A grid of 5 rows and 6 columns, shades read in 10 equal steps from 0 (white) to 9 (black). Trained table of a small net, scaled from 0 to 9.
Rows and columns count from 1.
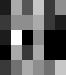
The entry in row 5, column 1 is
7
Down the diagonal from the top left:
8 4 9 3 5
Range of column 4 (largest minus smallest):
2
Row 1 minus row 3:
0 3 -3 -2 -2 -5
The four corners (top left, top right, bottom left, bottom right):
8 4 7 2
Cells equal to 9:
6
